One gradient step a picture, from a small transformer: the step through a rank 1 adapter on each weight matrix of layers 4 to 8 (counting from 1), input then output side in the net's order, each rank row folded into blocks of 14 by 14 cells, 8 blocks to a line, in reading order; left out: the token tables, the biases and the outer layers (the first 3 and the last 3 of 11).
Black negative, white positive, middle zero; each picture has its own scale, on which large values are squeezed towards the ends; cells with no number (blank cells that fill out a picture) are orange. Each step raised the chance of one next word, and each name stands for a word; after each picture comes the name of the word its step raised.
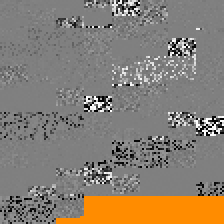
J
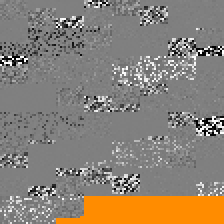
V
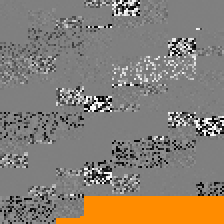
J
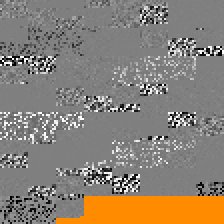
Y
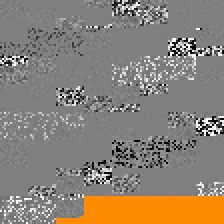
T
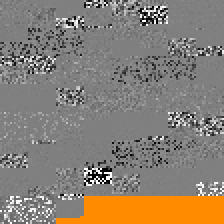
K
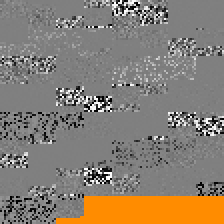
J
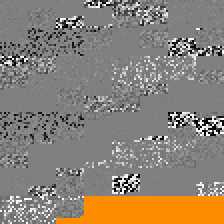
V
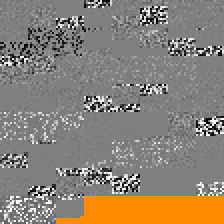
V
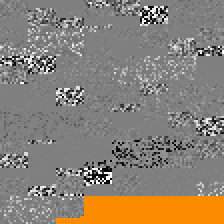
K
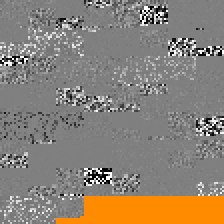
K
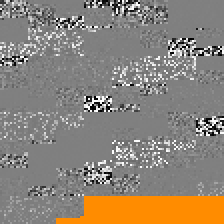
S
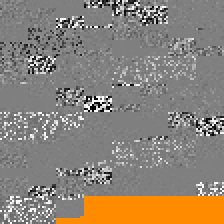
S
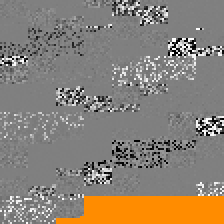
T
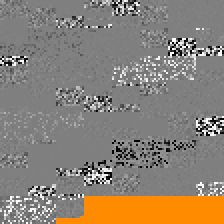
T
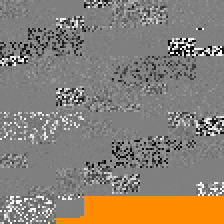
T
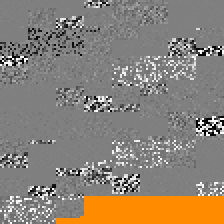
V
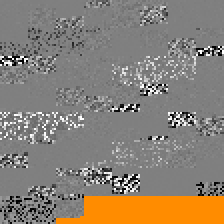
Y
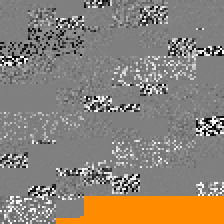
V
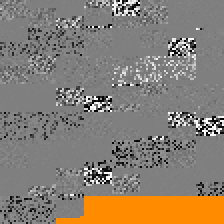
J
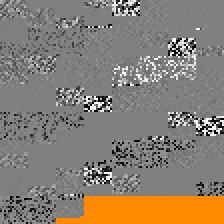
J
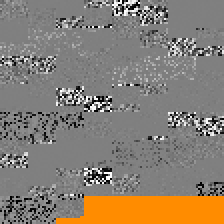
J
